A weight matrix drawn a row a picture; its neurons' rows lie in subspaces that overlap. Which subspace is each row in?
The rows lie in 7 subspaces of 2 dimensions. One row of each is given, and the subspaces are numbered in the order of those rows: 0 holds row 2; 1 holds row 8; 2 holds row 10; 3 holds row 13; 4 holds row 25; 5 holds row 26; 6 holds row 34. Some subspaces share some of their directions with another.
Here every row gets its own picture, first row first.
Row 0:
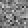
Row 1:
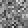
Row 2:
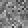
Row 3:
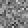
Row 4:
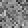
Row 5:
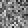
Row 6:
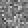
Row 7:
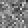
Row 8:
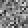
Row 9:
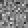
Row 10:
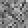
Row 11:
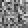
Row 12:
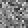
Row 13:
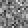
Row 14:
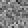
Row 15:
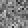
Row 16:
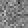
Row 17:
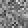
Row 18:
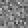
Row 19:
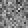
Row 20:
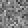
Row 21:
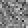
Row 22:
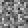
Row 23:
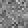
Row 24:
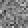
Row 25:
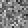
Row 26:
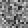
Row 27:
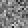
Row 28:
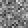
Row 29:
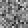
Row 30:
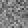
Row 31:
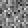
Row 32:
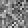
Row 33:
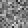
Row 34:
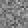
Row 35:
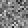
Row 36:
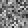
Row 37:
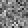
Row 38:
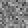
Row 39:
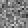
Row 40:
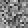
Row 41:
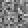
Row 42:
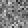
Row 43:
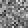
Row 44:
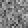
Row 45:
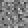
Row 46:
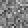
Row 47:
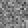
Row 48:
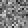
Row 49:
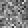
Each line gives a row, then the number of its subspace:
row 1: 0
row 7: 2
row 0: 6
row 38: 2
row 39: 6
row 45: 4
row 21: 2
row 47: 2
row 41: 4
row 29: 5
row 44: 4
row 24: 1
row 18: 0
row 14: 0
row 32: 2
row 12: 2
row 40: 5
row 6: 5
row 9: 1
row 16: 5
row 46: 3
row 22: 4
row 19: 1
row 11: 4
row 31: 3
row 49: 0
